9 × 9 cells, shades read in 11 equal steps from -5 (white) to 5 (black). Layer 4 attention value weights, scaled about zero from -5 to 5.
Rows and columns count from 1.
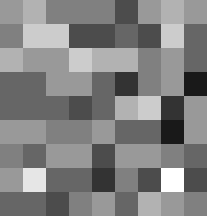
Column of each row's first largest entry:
6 4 9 9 8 8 5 5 3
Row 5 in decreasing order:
3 2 1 1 1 1 -1 -2 -3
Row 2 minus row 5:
-1 -4 -4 0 1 3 5 -6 2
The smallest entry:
-5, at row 8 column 8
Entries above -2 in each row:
7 6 5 9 7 9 9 7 8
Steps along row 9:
same up down down up down up up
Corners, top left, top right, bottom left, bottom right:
-1 -1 1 0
